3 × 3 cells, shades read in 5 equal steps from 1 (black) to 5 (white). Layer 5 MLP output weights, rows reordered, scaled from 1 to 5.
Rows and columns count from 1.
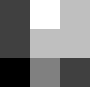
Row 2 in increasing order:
2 4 4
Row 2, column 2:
4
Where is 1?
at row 3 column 1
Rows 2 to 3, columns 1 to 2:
2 4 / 1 3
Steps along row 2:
up same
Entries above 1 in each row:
3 3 2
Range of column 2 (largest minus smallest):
2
